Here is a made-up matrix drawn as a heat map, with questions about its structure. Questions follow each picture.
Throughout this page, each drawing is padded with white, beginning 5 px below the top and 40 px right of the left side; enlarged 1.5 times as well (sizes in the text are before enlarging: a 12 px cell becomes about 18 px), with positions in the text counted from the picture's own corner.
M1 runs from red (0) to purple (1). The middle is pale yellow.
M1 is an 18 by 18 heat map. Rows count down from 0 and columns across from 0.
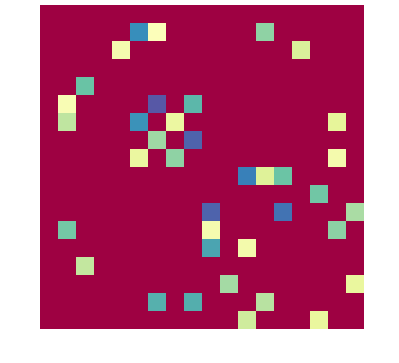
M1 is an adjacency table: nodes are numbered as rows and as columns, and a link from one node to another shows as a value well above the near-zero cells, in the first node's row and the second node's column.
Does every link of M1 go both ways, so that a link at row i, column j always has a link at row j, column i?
yes
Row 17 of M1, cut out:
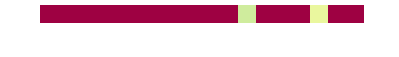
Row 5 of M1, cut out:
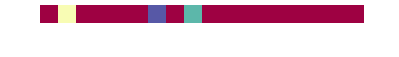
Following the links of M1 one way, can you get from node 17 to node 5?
yes
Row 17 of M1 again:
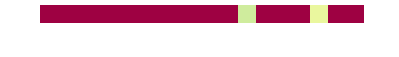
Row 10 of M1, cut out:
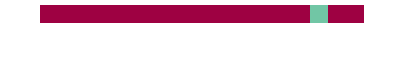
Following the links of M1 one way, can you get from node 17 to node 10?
yes
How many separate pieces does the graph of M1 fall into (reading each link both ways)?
4
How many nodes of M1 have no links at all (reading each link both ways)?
2
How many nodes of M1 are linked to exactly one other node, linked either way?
3
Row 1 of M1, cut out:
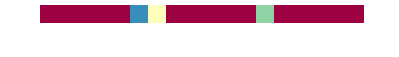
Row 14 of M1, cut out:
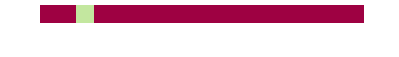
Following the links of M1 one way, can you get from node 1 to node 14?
no
